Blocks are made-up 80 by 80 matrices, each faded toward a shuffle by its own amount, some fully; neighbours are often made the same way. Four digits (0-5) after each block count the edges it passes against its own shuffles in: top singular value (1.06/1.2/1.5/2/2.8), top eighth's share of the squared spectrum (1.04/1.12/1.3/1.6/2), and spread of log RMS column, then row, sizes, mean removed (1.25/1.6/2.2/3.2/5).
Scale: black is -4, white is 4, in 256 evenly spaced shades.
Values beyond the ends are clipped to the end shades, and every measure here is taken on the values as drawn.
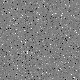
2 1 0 0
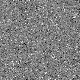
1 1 0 0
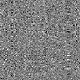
4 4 2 2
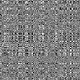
5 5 3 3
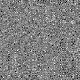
4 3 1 1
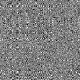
4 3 2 2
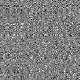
4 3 2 2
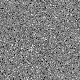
2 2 0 0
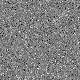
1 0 0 0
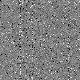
2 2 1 0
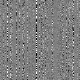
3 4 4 0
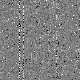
3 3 2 0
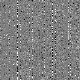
3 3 3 0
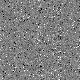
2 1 1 0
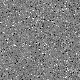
0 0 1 0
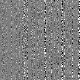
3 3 4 0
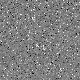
0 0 0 0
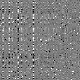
5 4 3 2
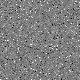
2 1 0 0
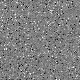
0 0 0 0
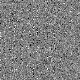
1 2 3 0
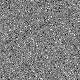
1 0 0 0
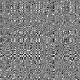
5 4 3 3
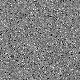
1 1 0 0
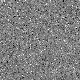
1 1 0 0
